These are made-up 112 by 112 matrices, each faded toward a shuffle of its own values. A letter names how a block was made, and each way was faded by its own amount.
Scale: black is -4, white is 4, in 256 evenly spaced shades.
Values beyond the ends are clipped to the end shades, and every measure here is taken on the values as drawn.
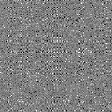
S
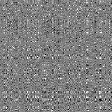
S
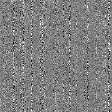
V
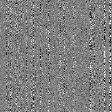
V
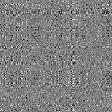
S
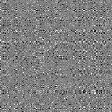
S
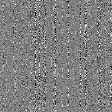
V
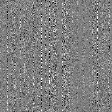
V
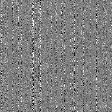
V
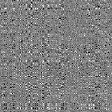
S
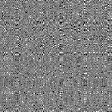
S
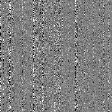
V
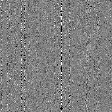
V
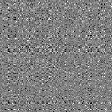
S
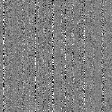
V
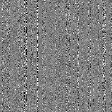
V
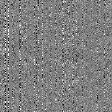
V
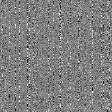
V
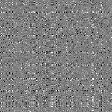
S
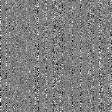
V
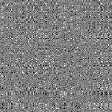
S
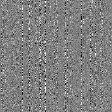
V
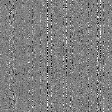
V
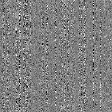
V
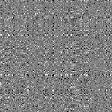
S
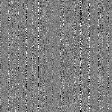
V
